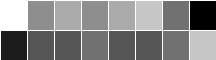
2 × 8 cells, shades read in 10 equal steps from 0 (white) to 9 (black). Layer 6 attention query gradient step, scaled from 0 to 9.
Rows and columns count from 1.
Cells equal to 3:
2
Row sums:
30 44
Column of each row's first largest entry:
8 1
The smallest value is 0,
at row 1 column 1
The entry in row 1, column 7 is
5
